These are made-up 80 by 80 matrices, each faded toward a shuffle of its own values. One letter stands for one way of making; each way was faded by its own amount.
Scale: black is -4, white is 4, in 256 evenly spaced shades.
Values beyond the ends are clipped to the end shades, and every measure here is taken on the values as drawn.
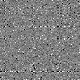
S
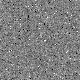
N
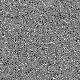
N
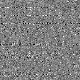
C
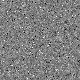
N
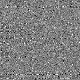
C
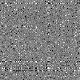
S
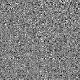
C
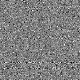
C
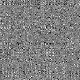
S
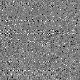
S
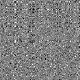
S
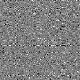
S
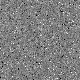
N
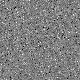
N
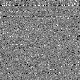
C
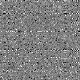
S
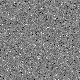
N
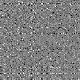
S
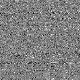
C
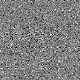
C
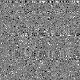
S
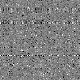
S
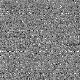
C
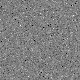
N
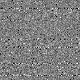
C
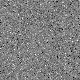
N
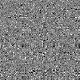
S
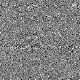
C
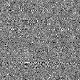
C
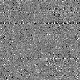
S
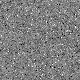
N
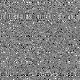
S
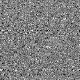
C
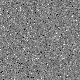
N
